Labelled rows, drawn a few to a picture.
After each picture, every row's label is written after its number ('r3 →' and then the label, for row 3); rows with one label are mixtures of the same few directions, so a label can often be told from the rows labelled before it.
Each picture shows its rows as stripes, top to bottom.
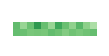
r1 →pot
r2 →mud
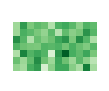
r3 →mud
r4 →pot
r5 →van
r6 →pot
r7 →mud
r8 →pot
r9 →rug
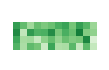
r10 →van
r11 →mud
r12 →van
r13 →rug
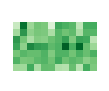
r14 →mud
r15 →mud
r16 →van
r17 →mud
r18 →rug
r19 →pot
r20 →van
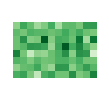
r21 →pot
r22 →mud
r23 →rug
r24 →mud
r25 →van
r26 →van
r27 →rug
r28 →pot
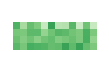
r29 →rug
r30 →rug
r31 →van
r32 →mud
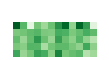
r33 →van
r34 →rug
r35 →pot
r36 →rug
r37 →pot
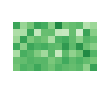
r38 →pot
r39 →van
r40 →mud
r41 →mud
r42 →pot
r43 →mud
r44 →van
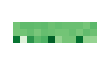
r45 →van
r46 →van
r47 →mud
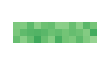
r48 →van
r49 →van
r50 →pot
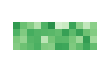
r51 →rug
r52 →mud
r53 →rug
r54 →rug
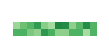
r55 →rug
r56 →rug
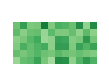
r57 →rug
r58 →rug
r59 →rug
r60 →rug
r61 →pot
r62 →rug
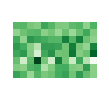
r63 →rug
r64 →pot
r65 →mud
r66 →pot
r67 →pot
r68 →pot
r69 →rug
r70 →van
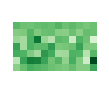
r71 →pot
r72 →van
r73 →pot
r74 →mud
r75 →rug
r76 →van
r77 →van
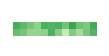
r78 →pot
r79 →mud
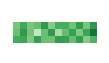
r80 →rug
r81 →pot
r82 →van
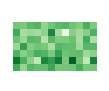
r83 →rug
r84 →mud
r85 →rug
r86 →mud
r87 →pot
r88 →pot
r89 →mud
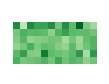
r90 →mud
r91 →mud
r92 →mud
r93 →van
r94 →rug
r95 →pot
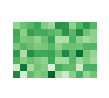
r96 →rug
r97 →mud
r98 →rug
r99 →pot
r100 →mud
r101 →rug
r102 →mud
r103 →mud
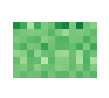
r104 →van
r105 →mud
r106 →rug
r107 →rug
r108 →van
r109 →rug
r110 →van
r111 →rug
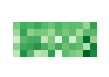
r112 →van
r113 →mud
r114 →pot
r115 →van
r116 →pot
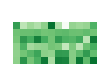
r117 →mud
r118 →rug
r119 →van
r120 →mud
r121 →rug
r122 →rug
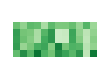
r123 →rug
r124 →rug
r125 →rug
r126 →pot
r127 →van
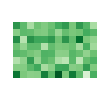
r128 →van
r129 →pot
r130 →mud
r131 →rug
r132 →rug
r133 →van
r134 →rug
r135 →pot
